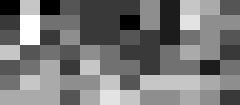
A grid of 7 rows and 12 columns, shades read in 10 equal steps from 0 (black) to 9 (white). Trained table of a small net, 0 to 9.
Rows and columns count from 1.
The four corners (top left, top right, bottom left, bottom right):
0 3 6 2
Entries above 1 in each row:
9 10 11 12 11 12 12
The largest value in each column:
7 9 6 5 7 8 7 7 7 8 6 5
